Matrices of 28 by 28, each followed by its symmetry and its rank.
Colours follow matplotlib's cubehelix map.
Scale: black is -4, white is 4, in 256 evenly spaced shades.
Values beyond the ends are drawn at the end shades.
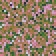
antisymmetric, full rank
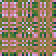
symmetric, rank two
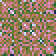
symmetric, rank five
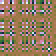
symmetric, rank two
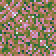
symmetric, full rank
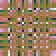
symmetric, rank two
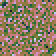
symmetric, full rank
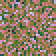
antisymmetric, full rank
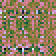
neither, rank three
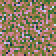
antisymmetric, full rank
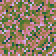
symmetric, full rank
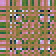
symmetric, rank two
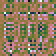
neither, rank three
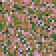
antisymmetric, full rank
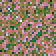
symmetric, full rank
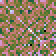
symmetric, rank five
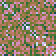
symmetric, rank five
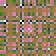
symmetric, rank two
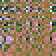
neither, rank three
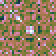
symmetric, rank five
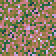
symmetric, full rank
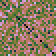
symmetric, full rank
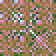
symmetric, rank five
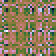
neither, rank three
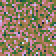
antisymmetric, full rank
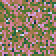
antisymmetric, full rank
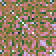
symmetric, rank five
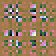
symmetric, rank two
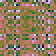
neither, rank three
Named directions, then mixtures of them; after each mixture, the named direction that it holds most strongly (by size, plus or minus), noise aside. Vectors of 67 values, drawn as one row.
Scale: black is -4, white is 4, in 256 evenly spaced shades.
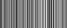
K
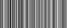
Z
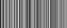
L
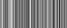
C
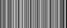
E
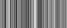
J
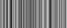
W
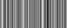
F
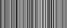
K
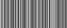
L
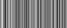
C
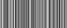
C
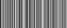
L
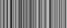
W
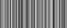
Z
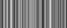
W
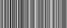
Z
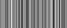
C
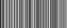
L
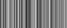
L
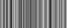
W
